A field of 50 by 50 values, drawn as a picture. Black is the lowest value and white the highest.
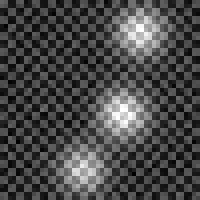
Odd rows or columns: none. Average level on the scale: 30%. Bumps: three.
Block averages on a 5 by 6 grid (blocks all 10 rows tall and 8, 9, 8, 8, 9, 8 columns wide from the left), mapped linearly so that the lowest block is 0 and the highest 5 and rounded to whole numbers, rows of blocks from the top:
000250
000120
001520
002310
015100
